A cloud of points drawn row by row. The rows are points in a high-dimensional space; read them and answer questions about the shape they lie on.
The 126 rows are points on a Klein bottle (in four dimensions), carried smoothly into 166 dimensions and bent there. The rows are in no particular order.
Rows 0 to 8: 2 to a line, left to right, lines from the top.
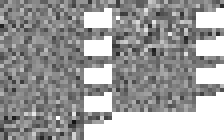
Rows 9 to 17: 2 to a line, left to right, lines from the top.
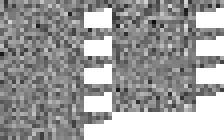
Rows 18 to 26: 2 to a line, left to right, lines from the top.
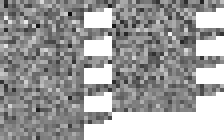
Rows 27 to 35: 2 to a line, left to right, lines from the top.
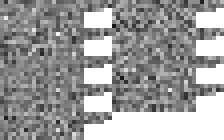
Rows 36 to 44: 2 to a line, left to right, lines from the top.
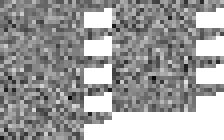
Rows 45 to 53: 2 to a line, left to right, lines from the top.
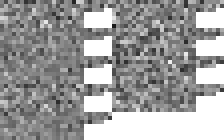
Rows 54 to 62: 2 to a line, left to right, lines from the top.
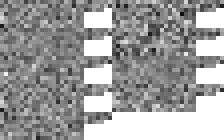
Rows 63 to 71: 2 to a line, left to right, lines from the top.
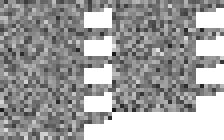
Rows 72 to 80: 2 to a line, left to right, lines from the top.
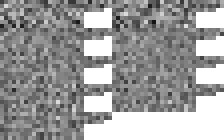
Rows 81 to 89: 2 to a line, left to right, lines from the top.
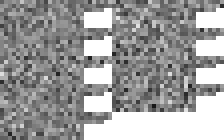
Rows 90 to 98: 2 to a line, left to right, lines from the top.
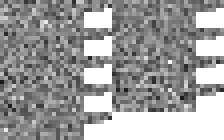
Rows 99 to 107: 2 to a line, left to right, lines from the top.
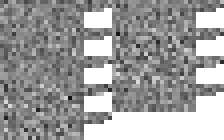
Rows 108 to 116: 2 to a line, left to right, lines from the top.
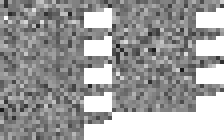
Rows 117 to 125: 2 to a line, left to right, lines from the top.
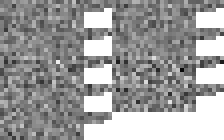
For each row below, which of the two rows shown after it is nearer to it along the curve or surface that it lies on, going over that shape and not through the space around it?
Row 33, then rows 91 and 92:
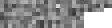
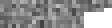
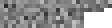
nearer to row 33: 91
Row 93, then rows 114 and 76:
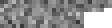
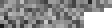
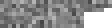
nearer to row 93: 76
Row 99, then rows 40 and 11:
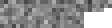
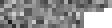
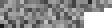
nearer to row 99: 40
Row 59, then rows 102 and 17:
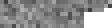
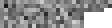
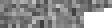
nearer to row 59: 102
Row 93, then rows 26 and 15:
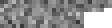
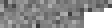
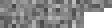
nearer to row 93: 15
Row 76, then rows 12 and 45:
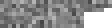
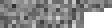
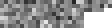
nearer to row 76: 12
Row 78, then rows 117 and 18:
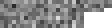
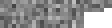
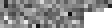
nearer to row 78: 117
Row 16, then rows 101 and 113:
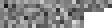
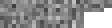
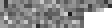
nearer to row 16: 101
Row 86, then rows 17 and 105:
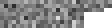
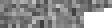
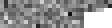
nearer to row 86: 17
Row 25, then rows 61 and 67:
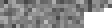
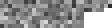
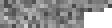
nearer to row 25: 67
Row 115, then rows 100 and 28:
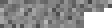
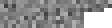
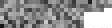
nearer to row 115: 28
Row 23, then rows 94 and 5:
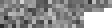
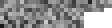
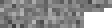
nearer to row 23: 94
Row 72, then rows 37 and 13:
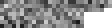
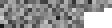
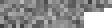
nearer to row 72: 37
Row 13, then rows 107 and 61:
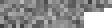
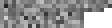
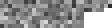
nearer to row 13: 61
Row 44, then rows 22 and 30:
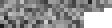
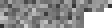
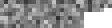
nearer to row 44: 22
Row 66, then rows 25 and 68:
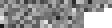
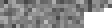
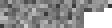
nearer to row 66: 68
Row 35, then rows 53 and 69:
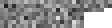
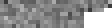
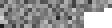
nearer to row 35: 53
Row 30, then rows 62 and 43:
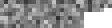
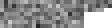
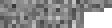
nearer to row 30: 62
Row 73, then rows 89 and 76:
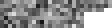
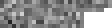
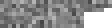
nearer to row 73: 89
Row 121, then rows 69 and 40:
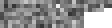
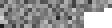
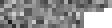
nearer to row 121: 40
